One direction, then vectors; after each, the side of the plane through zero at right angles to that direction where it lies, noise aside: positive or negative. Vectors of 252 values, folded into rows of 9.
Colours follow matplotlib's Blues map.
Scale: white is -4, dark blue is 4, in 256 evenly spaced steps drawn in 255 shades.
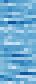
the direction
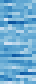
positive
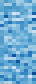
positive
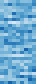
negative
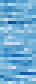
positive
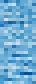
positive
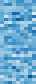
negative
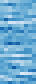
negative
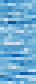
positive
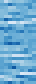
negative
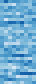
positive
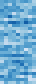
positive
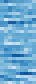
positive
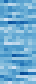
positive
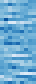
negative
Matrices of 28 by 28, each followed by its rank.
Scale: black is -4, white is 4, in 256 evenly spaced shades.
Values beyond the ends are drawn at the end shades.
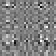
three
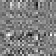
three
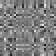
three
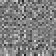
five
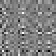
three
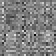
five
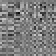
three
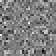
five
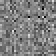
five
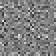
five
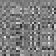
three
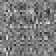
five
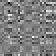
three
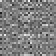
five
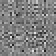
five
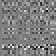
three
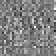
five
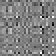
three
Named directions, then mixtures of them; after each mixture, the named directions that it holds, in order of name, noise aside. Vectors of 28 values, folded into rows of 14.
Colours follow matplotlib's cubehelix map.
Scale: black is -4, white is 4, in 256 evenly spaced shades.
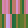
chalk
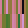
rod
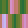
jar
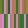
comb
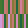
comb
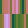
chalk, jar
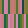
comb, rod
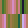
jar, rod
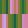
jar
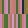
comb, rod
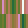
jar, rod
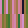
rod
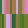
chalk, rod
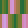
jar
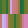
jar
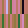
chalk, rod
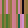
rod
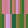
chalk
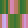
jar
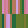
chalk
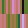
jar, rod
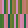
comb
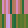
chalk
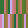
comb, jar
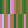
comb, jar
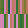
comb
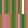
rod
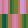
jar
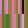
rod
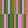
comb, rod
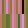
rod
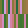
comb
